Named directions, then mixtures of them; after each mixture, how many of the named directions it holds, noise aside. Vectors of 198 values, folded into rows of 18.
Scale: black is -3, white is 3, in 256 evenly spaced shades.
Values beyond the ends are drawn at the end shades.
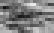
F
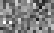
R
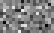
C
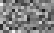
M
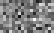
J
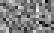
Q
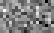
three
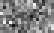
two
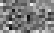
two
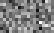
one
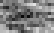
one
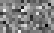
one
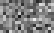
one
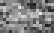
two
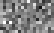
three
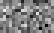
three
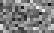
three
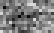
three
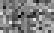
three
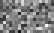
three
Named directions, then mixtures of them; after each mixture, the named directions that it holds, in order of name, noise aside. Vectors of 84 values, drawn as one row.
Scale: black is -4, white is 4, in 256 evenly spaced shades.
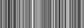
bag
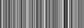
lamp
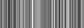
bag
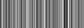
lamp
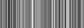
bag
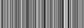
lamp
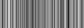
bag, lamp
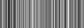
bag, lamp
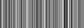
lamp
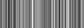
bag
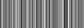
lamp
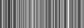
bag, lamp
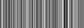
lamp
